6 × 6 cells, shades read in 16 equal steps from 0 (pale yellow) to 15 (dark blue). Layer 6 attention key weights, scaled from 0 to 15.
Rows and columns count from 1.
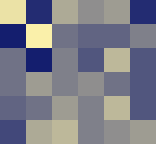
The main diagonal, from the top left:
1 0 8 7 4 6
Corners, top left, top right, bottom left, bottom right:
1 14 12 6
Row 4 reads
9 6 8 7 9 11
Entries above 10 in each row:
2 1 3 1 1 1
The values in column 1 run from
1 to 15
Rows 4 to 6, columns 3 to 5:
8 7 9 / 6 8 4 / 4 8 7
